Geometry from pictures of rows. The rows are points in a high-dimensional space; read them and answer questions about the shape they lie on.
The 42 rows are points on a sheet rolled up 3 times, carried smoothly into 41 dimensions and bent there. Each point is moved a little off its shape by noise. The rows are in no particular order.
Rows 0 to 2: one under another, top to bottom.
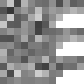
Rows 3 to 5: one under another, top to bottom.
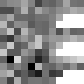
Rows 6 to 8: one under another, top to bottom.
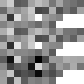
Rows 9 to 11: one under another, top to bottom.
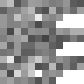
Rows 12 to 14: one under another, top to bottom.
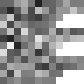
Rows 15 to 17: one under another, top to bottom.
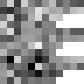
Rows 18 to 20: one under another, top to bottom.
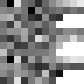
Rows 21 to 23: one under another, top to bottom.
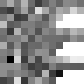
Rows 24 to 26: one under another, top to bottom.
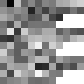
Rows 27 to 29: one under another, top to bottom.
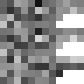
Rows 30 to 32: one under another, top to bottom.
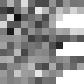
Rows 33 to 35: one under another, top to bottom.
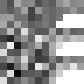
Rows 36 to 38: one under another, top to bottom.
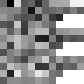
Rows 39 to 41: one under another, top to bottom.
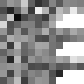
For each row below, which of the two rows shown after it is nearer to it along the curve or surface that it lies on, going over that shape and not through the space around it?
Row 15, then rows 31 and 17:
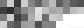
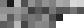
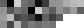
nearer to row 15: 17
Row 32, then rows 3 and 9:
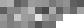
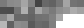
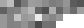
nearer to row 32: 9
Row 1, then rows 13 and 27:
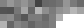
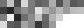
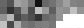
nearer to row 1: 27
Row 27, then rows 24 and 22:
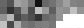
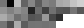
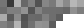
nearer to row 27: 24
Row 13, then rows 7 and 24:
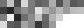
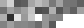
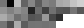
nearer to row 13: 7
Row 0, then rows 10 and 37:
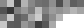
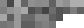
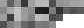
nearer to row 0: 10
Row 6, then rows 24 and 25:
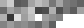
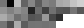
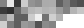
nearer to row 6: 25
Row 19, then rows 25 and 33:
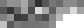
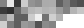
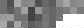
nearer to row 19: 33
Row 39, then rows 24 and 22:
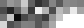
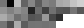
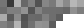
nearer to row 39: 24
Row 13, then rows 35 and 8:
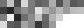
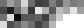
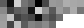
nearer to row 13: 35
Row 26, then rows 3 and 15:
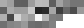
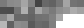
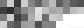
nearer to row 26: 15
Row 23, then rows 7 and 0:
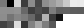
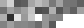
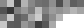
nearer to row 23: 7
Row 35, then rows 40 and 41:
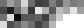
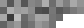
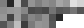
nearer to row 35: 41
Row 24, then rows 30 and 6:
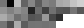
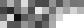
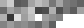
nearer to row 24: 6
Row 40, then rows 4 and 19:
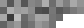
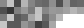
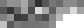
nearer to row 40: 4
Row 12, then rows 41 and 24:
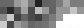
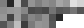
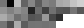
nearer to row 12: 24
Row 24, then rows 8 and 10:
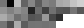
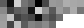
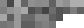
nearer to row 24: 10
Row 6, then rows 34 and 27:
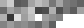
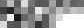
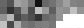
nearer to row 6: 34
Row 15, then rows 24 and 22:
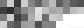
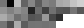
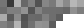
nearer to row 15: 24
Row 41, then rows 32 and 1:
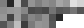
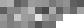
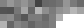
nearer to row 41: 32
